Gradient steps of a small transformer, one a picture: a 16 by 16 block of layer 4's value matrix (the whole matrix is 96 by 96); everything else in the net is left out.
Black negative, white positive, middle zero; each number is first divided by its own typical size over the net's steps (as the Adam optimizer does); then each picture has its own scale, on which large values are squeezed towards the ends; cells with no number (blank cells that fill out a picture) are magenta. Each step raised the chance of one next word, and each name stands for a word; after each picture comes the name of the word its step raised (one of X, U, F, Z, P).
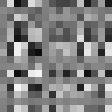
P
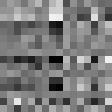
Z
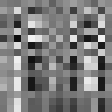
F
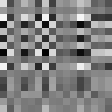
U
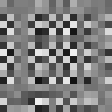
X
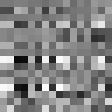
Z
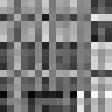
P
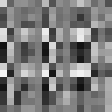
P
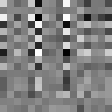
U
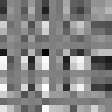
Z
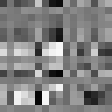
P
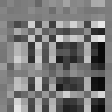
F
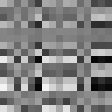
Z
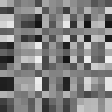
F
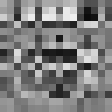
U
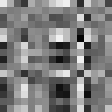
P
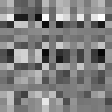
U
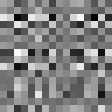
U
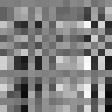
Z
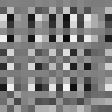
F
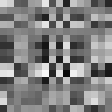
X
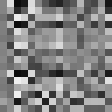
X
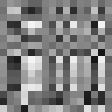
Z
